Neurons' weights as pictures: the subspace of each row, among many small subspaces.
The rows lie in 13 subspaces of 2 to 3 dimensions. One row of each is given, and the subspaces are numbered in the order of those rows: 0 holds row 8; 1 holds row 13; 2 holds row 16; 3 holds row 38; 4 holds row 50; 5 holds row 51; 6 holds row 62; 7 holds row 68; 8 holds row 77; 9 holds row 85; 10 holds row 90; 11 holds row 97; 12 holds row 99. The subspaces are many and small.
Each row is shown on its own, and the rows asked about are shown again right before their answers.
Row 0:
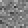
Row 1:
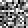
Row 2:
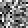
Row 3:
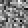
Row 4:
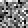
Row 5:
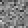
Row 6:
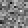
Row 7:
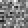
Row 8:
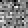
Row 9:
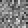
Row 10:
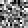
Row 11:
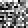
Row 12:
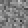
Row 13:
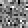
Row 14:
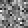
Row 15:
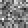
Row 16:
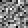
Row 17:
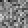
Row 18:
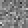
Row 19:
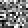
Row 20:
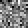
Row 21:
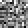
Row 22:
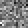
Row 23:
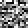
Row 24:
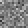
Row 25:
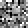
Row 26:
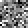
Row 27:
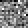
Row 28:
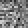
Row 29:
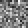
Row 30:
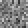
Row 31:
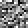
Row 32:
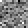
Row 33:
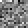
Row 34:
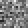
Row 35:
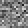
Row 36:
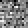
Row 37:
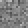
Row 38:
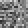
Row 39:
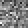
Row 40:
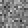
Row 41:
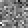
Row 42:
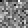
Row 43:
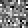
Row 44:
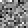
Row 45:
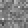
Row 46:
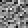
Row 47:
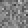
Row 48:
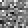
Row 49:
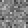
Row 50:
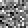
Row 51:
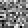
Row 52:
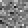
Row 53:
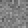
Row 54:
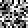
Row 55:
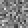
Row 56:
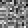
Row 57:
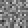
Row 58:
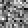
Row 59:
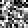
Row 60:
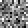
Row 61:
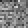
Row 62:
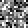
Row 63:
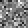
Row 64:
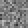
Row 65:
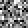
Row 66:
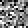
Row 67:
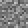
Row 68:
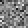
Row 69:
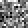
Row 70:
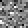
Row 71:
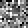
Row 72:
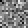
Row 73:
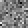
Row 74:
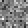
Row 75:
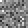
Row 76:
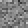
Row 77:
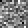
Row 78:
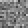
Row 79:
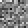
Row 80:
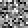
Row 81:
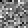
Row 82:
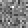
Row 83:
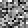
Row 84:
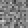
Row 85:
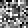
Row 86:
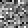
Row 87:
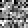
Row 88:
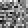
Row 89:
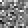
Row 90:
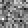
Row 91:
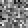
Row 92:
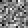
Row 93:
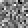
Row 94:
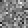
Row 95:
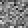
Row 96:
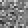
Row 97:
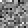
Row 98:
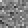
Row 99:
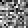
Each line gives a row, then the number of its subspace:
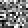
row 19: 5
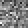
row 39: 12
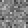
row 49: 6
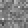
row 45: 9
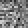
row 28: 3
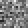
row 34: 0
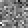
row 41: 8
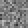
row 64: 0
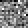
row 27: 5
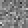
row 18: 12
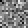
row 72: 12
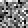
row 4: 3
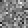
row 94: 12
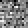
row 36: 0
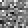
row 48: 7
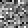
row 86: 11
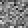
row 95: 7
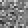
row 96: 7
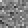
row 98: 4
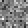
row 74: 6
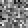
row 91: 9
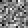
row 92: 2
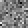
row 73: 12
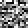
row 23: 2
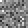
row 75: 4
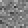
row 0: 4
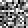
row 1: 12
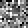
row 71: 9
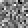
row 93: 5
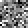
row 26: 8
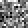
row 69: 0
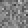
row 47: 5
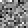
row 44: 11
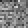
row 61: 3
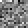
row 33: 11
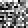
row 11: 3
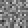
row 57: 0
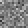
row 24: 7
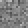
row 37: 9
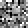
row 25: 9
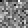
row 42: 3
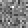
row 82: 1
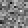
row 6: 4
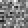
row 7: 0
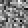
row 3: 10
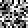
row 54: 6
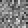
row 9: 6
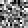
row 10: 1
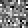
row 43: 1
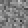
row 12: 10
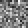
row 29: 10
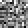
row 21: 8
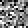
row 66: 7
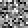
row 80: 2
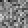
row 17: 0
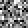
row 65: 1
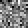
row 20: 1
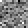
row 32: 8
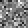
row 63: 11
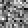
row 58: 10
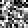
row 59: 10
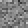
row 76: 2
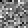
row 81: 11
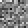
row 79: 11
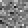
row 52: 4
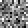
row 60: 6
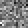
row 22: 8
